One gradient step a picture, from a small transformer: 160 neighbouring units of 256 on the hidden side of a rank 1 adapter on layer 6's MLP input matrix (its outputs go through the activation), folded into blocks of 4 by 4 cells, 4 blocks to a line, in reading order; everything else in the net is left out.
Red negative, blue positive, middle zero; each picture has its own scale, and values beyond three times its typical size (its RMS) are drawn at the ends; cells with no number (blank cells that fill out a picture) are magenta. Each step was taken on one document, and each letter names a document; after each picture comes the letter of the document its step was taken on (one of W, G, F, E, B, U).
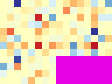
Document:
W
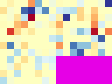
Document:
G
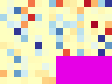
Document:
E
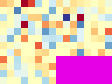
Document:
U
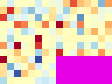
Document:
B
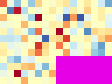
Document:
E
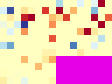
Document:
G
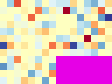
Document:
W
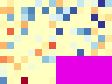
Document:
G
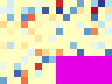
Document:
G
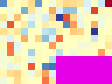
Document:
U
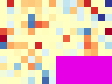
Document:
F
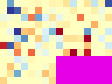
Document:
E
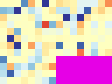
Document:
B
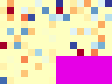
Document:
G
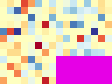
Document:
F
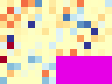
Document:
U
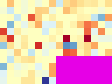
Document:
W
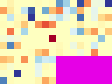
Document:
G
